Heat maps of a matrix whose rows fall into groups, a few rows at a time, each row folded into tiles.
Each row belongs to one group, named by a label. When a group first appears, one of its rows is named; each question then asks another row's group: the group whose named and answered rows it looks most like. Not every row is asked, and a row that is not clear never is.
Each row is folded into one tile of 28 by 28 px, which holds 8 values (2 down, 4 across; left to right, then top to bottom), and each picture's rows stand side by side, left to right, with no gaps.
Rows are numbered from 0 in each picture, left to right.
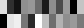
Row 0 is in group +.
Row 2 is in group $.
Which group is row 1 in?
+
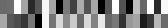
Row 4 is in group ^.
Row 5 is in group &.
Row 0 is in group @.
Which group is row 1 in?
@
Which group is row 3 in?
$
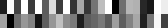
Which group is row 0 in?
&
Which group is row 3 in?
@
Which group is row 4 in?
@
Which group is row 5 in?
@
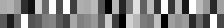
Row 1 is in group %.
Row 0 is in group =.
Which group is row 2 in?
&
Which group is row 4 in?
^
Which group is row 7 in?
^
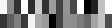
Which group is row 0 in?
^
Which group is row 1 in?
$
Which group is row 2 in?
%
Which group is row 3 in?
@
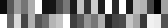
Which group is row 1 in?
=
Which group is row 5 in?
+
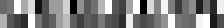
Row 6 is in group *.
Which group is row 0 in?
@
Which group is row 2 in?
$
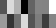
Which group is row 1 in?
%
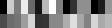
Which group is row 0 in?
%
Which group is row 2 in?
+
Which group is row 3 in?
+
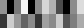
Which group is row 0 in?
+
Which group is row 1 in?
@
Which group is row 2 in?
*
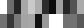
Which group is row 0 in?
^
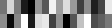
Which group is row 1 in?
%
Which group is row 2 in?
=
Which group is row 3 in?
*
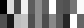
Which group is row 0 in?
&
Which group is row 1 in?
%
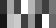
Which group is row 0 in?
%
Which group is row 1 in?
^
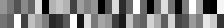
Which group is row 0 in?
^
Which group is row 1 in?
$
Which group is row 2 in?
^
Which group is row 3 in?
$
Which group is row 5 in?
+
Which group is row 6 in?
*
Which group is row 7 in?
+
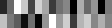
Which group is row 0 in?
@
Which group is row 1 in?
=
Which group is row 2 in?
$
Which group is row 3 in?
$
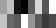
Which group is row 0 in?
=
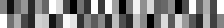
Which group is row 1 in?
%
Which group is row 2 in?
+
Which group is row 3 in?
&
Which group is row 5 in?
=
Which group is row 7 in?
%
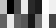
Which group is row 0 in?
+
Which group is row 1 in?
@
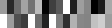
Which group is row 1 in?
=
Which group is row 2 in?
&
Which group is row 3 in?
+
